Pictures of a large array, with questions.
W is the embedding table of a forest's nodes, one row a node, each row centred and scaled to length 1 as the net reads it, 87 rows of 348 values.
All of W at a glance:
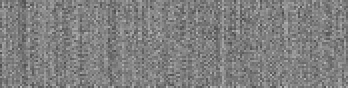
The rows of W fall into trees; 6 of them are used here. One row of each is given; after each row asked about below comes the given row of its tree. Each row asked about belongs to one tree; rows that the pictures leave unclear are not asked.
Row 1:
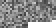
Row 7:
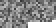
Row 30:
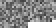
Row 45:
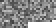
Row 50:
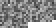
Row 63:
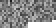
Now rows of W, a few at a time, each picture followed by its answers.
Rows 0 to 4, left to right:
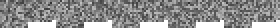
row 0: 7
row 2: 7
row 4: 45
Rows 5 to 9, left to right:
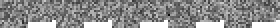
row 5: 50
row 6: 7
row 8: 30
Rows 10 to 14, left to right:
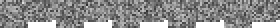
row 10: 1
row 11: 50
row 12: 1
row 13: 1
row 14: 63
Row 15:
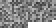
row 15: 1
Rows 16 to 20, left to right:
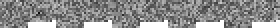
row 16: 30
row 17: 1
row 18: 63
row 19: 63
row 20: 45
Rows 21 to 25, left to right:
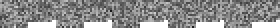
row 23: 30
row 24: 45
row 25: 7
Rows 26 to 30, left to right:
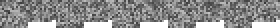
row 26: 7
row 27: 1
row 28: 1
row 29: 1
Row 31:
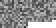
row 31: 45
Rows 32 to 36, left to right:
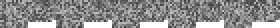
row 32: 1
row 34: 7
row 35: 1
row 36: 7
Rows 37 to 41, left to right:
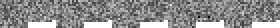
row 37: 50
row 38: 1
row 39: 1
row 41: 63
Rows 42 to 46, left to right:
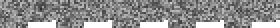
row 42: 1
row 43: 45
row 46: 45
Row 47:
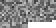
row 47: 63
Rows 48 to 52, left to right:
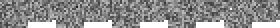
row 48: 45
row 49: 63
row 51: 1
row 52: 63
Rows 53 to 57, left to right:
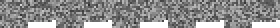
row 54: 45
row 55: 50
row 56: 45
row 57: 1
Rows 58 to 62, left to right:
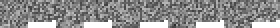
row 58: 63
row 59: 7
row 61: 45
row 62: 30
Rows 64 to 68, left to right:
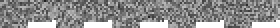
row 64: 45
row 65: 7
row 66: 30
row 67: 63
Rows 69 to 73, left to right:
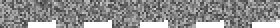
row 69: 1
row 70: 63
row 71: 45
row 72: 63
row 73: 30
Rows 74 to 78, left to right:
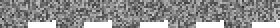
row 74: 45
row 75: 45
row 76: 1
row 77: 63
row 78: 45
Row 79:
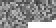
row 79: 7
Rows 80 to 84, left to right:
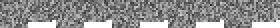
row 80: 63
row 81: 7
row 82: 45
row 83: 7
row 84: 45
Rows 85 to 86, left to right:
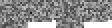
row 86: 30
